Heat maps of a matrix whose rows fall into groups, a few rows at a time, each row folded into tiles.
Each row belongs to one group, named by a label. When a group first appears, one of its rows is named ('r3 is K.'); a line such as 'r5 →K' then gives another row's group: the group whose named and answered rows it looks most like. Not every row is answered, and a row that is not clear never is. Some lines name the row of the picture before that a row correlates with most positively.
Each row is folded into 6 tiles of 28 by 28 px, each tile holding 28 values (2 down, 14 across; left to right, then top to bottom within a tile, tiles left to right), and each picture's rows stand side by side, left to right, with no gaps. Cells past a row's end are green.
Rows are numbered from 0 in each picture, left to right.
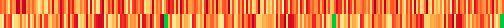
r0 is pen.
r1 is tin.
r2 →tin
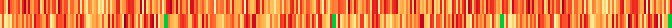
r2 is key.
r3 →tin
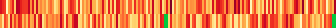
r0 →pen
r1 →key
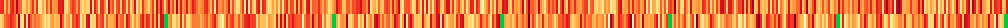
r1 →tin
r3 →tin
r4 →key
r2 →pen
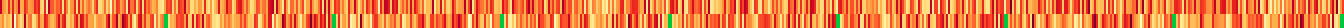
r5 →pen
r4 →pen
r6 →key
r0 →tin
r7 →tin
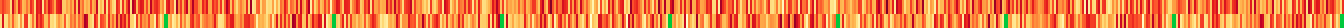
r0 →key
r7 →key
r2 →pen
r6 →tin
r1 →tin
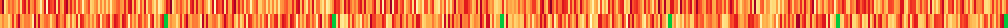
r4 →tin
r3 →key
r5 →pen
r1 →tin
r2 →tin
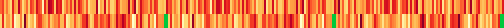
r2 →key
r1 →key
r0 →key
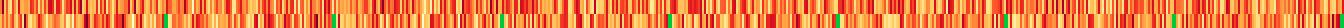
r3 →pen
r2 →key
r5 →pen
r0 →key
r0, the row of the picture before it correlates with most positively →2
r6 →tin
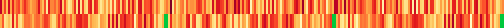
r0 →tin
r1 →key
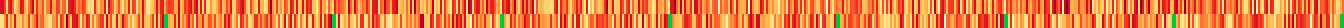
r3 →pen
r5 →pen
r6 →key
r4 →tin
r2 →key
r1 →pen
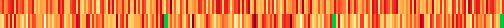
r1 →key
